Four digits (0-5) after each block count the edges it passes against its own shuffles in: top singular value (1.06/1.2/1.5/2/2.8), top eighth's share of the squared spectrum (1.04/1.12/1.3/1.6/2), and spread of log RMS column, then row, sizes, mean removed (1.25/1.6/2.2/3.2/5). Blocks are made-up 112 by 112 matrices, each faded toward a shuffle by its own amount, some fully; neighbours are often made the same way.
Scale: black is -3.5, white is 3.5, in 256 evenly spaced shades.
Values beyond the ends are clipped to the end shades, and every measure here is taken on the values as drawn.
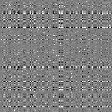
5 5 4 4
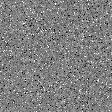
0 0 0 0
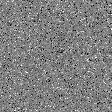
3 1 0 0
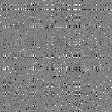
5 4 2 3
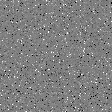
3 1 0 0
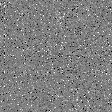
3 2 0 0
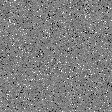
1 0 0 0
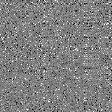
4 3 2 2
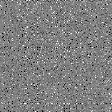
4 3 2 2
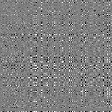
5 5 4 4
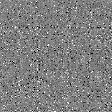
4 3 2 2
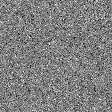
0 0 0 0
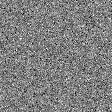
0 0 0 0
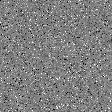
2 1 0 0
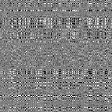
5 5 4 4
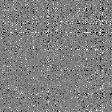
2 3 3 3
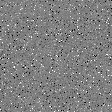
1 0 0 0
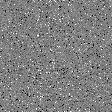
0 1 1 0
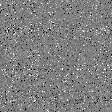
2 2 1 2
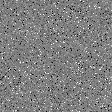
0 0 0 0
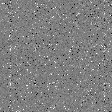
2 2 1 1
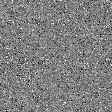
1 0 0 1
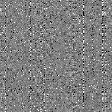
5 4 3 1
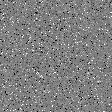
0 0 0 0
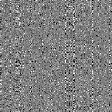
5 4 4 2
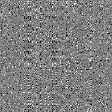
4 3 3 1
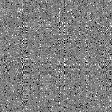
4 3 3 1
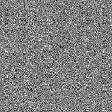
4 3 2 2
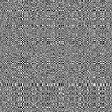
5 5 4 4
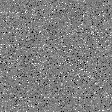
1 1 0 2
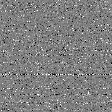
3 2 0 2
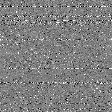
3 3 0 3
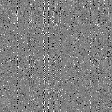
5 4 3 1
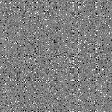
4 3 2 2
